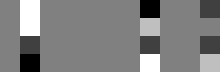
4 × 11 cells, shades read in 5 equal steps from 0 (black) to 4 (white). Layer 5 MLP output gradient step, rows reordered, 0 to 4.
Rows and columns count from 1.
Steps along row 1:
up down same same same same down up same down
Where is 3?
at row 2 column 8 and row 4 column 11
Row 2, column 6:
2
